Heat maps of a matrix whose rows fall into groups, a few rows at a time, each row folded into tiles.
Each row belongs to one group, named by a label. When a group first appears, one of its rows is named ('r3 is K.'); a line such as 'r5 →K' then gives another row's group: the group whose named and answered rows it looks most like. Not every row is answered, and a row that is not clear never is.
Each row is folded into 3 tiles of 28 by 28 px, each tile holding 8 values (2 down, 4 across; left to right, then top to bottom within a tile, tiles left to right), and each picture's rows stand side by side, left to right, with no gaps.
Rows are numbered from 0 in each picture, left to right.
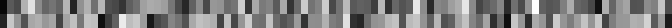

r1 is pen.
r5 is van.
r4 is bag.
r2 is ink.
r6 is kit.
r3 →ink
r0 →kit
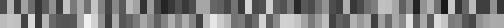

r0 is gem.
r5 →ink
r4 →ink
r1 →gem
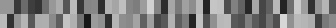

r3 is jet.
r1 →kit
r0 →ink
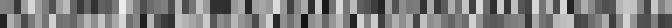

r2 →kit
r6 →bag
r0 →kit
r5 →bag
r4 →pen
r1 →van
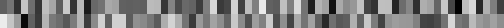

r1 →kit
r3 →gem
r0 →gem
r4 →jet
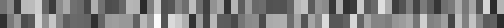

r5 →van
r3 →ink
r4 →jet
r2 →gem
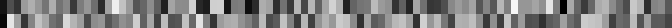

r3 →bag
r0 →kit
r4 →van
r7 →gem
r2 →jet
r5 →van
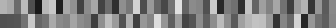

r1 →ink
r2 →bag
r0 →jet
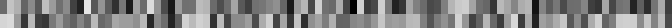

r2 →kit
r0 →gem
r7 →pen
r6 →pen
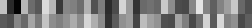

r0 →jet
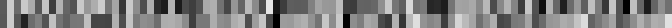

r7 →jet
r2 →van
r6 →jet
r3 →pen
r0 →bag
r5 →van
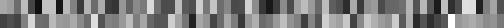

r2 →bag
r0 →jet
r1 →pen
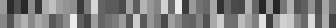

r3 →pen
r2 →bag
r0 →ink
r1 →bag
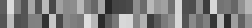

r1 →pen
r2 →bag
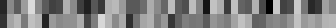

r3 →jet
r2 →jet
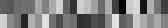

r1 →jet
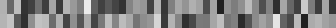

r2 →bag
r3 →ink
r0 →pen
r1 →ink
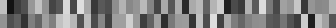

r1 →van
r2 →gem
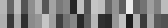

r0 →van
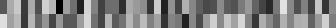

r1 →ink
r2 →pen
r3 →kit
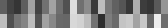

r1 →pen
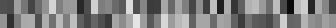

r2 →bag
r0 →ink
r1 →bag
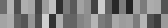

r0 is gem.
